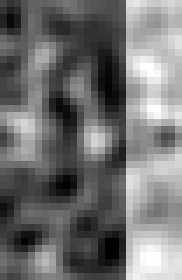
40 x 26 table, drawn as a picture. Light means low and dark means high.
No regular stripes run through it. There are no lone odd cells. A vertical seam about 70% of the way across splits the table, and the left part is higher.
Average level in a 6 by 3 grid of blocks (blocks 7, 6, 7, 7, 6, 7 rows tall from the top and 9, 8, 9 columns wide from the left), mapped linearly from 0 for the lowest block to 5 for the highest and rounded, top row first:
4 4 1 | 3 5 0 | 3 4 1 | 3 4 1 | 4 4 2 | 3 5 0
